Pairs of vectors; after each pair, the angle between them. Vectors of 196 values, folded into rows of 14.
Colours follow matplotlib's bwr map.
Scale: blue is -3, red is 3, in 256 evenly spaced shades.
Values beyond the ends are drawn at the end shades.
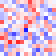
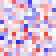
nearly opposite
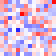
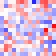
orthogonal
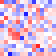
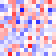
partly opposed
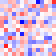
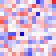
nearly parallel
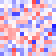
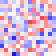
orthogonal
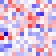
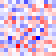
orthogonal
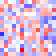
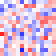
nearly opposite
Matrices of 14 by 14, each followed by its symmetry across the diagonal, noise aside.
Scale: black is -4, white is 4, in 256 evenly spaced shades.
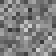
symmetric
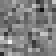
antisymmetric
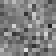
antisymmetric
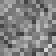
symmetric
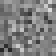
antisymmetric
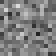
neither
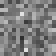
neither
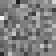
antisymmetric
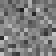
neither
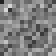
symmetric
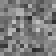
neither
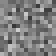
antisymmetric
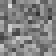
neither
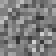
symmetric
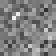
symmetric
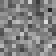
neither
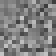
antisymmetric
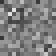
symmetric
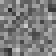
symmetric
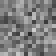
antisymmetric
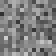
neither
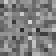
antisymmetric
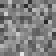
neither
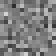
antisymmetric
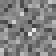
symmetric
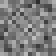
symmetric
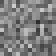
neither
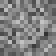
symmetric
